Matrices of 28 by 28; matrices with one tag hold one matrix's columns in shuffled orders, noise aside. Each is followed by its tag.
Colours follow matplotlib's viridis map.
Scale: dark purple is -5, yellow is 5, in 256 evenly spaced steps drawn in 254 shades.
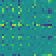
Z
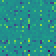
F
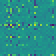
Z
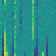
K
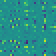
F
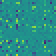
F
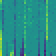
K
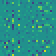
F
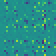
F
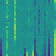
K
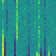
K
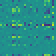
Z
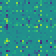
F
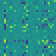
F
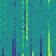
K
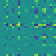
Z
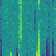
K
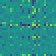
Z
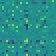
F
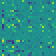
F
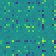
F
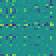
Z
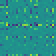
Z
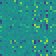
F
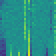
K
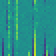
K
